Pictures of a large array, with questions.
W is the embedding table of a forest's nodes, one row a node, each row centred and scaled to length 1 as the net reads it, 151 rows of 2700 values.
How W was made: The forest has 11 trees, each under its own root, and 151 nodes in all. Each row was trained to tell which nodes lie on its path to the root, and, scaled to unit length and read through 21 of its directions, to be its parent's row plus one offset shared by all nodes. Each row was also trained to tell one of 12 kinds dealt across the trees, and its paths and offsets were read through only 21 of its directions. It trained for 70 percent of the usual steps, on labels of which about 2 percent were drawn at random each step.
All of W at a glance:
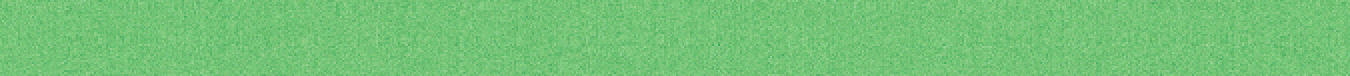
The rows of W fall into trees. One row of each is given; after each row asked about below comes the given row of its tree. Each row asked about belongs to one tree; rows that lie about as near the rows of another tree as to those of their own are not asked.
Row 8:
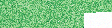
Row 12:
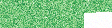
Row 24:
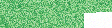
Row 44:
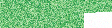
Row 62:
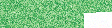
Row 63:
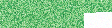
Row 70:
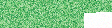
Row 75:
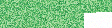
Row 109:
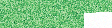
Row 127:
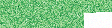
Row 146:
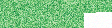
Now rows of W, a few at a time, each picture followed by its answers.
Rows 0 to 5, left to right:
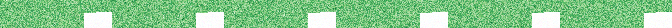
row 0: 75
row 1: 12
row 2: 70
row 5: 70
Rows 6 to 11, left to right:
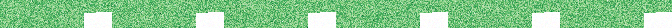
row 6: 127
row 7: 146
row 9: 75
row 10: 24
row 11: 70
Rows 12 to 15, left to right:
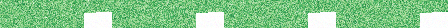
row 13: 109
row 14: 12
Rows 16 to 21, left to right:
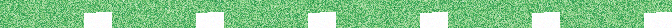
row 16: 24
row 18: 44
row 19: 8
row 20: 62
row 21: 109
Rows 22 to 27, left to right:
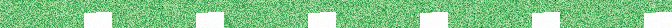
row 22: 12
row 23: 75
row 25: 75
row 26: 109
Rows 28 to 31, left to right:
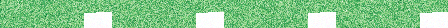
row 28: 70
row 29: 63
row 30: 146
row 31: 109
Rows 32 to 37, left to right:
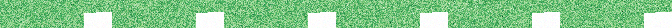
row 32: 109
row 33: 62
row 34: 70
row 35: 24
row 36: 12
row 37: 44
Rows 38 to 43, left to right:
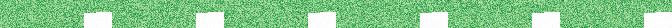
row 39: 62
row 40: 75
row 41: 44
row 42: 24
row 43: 109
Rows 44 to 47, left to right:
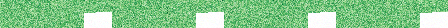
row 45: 24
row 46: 63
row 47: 75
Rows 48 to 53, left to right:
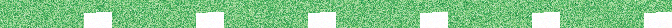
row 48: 146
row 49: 127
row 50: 146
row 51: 63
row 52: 75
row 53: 146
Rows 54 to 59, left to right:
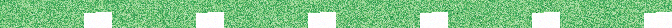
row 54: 8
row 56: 24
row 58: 75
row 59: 44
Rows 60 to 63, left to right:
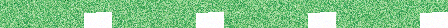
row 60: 24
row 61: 146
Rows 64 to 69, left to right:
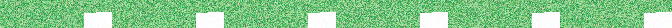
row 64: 109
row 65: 127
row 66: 62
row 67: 70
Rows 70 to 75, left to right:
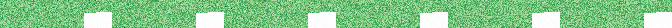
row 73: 146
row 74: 75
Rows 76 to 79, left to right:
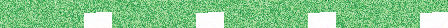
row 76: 146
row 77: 44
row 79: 24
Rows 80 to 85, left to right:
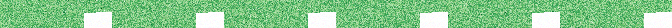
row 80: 44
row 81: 146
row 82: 127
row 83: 44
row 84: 44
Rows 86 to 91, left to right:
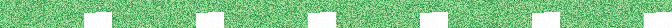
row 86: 70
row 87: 70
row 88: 70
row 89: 75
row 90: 146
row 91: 70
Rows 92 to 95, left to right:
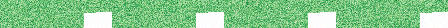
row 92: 44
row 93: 24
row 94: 12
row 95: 146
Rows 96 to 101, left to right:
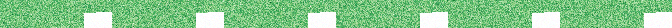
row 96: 24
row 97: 109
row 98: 109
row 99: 75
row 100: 12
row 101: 70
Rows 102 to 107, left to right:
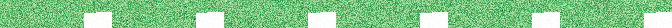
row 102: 24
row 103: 75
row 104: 24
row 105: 12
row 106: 109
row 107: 146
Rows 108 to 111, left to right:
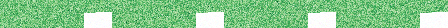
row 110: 146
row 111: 44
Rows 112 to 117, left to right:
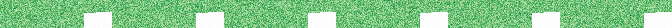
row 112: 62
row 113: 62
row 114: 109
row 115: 12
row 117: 146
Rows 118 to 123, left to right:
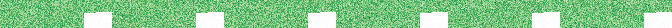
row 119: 70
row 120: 63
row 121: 127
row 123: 109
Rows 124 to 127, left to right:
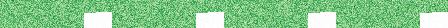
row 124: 70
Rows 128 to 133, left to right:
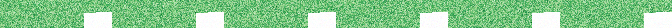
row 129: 44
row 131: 70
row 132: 12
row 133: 44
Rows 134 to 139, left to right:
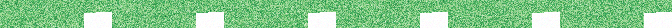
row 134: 63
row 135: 70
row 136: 44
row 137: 8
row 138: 75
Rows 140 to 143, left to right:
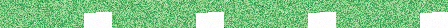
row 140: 146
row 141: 75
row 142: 44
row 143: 12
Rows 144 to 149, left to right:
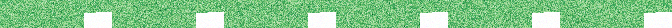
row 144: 12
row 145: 44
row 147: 12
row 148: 24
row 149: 8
